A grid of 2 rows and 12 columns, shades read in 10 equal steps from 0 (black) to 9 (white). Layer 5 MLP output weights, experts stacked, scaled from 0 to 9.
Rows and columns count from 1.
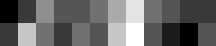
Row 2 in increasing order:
0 1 2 2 3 3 3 4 4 7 7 9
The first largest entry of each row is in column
8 8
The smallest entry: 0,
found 2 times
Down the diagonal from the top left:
0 7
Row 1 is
0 2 5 3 3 4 6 8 4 3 2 2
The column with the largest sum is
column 8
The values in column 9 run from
3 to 4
